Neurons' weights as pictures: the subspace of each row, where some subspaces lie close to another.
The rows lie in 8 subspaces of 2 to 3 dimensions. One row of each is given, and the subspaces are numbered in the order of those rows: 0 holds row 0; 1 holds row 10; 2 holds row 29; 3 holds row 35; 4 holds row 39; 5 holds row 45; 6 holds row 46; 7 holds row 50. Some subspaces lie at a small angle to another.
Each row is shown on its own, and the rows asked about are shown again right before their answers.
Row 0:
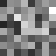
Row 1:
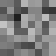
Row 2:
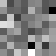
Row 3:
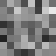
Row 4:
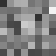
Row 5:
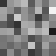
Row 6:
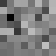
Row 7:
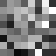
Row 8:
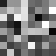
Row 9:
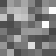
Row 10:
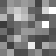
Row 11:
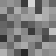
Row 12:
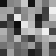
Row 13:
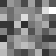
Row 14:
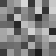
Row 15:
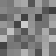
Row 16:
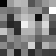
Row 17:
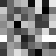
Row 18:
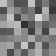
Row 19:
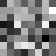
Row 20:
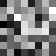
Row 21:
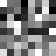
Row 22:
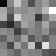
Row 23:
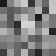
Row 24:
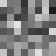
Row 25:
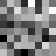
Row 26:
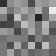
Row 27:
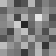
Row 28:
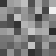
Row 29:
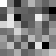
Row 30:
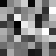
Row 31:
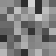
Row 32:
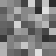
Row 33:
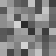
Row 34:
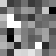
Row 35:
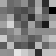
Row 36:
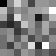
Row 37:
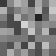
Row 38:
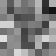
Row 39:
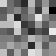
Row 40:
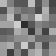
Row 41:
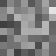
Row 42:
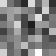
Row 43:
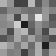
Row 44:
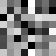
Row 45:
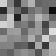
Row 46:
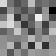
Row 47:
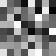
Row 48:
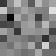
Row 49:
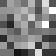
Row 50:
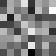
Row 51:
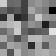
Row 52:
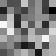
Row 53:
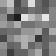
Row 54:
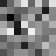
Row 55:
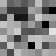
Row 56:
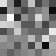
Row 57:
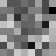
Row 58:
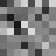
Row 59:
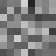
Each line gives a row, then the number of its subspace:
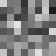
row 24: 1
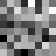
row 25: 7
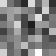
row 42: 3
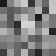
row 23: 3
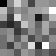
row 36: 2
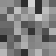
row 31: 7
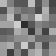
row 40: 6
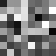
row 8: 1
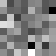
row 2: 7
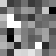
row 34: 7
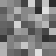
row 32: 4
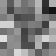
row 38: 0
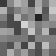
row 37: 6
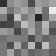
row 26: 6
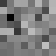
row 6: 5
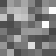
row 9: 1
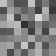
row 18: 6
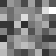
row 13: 2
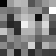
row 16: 3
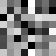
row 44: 7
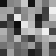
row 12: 0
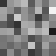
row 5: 4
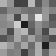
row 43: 2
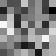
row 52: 5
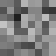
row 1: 5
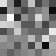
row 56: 5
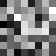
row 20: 0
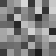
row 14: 4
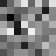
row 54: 5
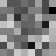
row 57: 4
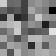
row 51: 1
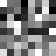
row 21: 1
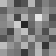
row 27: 2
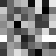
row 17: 0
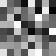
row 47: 4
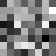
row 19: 6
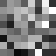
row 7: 3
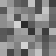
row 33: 6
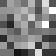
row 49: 3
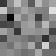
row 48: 5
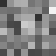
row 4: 3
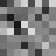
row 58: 5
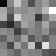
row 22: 2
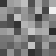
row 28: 4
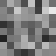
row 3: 7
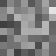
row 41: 0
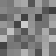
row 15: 2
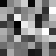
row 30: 0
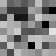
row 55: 1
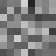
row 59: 7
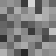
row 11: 7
